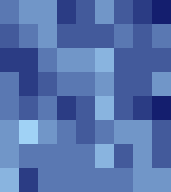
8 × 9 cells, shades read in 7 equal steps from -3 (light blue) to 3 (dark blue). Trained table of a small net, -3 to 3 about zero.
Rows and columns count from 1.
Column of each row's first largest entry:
9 1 1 2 9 5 7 2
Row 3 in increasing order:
-2 -1 -1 0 1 1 1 2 2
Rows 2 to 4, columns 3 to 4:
-1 1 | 0 -1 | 1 0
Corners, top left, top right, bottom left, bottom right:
0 3 -2 -1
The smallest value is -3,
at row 6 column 2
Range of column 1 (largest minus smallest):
4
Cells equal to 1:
20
